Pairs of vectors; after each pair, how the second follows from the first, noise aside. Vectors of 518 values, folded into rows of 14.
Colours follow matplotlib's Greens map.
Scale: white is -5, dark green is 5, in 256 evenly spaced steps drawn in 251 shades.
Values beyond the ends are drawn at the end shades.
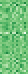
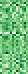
scaled up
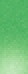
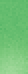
shrunk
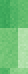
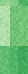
reversed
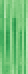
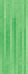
shrunk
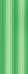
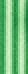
scaled up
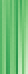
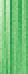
reversed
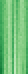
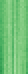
shrunk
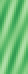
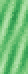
reversed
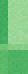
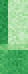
scaled up
